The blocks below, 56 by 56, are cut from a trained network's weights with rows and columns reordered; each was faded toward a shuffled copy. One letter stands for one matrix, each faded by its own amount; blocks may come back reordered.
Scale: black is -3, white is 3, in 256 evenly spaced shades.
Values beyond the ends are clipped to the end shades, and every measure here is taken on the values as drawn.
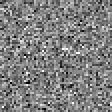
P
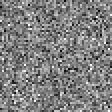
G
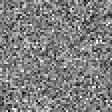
G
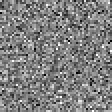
G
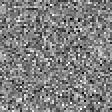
P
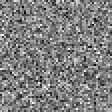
G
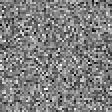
P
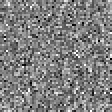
P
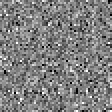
P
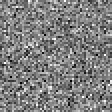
G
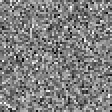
G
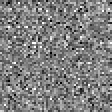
P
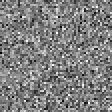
G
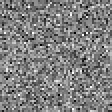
G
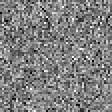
P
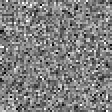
G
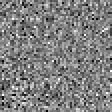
P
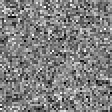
P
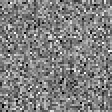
P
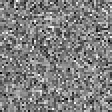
G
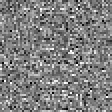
P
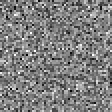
P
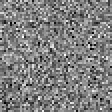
P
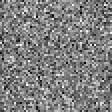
P
